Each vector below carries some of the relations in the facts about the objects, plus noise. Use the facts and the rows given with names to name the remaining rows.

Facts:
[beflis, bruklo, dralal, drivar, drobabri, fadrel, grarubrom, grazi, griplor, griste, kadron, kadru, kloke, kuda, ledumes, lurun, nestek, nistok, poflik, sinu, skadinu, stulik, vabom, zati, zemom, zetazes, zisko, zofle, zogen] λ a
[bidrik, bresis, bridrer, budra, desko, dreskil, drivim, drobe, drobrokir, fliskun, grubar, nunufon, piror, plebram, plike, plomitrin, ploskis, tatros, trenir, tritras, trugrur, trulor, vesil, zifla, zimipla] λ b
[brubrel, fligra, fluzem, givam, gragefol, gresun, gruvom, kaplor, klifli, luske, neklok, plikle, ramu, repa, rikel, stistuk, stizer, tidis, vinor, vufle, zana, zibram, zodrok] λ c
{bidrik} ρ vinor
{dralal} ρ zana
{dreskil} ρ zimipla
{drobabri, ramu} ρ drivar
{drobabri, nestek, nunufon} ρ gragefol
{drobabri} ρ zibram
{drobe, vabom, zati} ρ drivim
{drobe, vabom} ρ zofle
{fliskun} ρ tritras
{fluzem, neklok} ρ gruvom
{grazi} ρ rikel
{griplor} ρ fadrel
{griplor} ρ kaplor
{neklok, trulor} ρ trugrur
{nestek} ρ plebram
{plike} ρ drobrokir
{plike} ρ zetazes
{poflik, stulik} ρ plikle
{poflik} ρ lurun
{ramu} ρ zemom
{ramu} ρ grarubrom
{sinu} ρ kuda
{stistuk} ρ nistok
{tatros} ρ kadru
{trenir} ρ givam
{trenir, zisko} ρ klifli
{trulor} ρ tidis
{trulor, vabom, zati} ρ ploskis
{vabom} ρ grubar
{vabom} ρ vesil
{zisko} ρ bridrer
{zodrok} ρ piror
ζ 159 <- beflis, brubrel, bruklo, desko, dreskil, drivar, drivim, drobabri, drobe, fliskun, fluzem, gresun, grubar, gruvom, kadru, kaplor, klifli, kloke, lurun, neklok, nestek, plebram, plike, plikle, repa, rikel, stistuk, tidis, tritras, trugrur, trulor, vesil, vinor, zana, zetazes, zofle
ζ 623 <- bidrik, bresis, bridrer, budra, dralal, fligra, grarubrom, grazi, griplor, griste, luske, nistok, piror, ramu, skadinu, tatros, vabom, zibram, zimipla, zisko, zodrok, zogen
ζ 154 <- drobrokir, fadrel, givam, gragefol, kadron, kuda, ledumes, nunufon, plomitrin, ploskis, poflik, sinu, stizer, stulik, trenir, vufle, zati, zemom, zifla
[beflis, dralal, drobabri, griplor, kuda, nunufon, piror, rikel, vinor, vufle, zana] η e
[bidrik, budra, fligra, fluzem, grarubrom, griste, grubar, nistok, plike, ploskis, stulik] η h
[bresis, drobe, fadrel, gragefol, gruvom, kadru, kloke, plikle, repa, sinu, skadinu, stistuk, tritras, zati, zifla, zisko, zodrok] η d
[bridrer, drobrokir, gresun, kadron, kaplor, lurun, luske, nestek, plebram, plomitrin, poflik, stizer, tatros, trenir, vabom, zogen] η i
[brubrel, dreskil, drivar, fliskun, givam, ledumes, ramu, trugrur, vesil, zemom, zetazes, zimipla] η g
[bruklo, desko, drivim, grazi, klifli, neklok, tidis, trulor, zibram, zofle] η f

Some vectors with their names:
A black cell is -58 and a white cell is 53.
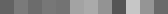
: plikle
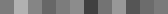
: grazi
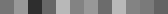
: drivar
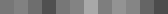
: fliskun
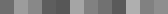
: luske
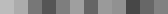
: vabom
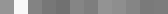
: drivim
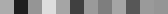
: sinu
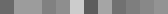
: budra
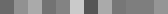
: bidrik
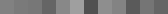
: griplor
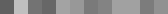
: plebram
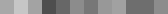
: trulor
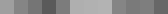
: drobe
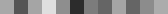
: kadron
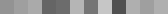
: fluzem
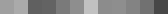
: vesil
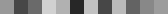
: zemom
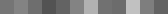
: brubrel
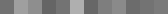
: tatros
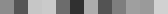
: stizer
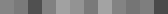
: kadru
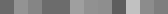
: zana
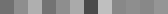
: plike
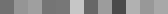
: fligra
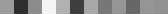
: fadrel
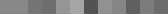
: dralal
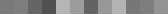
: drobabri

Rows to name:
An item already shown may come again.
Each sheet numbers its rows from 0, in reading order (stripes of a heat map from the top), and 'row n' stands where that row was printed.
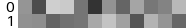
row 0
trenir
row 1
gruvom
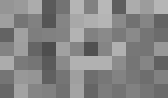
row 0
fluzem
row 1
drobe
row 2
piror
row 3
nestek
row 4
drobe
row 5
tatros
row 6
bridrer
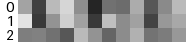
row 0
poflik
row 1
zati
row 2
drobabri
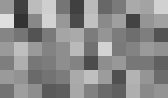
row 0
vufle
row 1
zati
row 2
skadinu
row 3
grubar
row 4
lurun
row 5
gruvom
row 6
luske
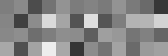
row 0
zetazes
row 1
gragefol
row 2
beflis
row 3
kuda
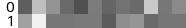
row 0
klifli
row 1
zofle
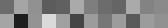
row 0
luske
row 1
sinu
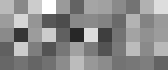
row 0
ploskis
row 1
tidis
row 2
givam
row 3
zibram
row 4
bresis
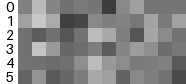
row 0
bruklo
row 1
neklok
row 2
zodrok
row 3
desko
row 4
bresis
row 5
zimipla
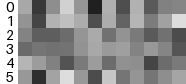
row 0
ledumes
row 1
nunufon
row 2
zisko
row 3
tritras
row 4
vabom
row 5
zifla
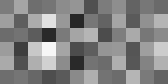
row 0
zogen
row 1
kadron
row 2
ramu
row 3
stulik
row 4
poflik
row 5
brubrel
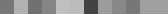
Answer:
grarubrom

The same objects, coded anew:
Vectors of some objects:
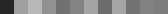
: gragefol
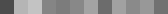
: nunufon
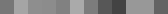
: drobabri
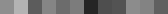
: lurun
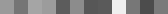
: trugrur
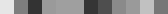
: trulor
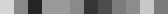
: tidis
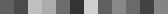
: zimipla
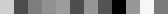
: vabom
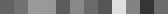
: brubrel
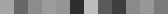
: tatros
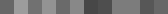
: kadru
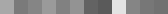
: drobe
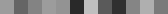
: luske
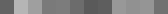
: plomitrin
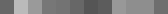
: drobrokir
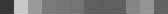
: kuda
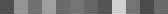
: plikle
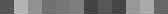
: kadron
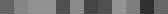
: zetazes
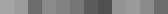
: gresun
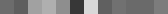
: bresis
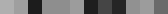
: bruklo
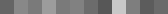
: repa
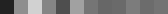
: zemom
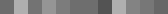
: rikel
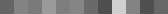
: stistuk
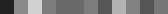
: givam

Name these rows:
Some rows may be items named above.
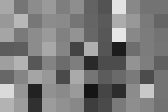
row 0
drobe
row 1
plike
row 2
drobe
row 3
skadinu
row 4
lurun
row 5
drivar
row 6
zofle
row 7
desko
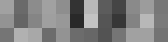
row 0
tatros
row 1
luske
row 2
trenir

